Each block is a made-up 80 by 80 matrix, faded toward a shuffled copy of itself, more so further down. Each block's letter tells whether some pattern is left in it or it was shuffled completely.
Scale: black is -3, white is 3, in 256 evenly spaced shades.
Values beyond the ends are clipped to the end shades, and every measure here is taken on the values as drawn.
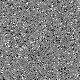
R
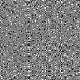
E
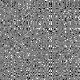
E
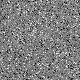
R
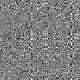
E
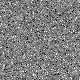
R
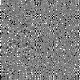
E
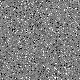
R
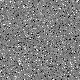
R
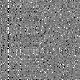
E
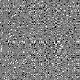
E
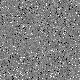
R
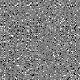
E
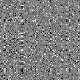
E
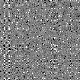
E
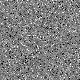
R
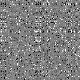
E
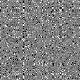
E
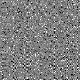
E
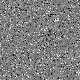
R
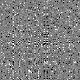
E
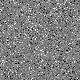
R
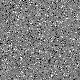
R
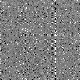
E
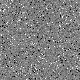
R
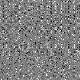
E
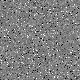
R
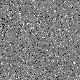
R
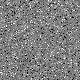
R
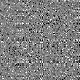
E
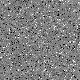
R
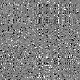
E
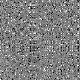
E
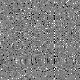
E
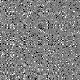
E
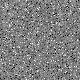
R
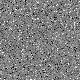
R
